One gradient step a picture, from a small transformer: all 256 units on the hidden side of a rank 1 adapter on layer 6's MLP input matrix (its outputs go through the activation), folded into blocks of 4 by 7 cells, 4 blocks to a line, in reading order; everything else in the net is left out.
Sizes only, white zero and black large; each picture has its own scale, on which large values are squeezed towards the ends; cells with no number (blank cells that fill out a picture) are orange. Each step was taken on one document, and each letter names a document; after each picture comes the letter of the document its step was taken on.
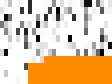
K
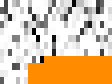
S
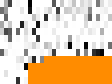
K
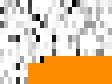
S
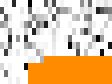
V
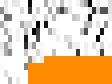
V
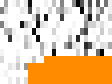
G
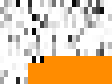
S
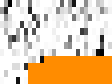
K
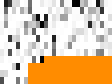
S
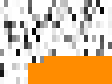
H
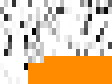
V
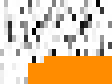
H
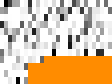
G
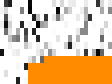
K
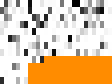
S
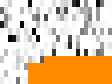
G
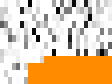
G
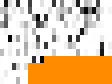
S
